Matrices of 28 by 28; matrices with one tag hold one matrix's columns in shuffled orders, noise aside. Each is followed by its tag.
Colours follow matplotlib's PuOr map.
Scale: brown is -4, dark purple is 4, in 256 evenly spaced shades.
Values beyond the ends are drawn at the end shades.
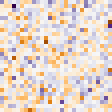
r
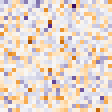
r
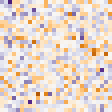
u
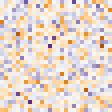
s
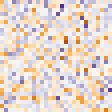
r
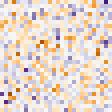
u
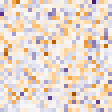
u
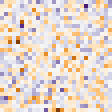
r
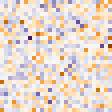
s
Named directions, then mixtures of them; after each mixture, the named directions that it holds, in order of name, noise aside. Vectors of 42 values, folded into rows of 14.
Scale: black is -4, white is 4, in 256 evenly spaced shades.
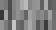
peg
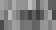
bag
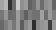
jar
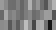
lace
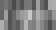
bag, lace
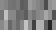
lace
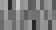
jar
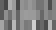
jar, peg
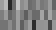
jar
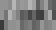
bag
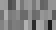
jar, lace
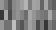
peg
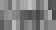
bag, peg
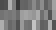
bag, jar
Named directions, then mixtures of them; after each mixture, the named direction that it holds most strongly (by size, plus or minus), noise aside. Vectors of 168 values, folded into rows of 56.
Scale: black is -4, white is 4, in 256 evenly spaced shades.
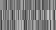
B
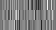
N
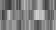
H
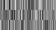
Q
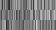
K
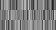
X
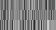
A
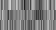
H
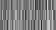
A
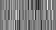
N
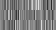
N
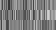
K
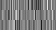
N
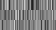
N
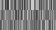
Q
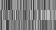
K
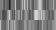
H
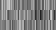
K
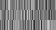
A
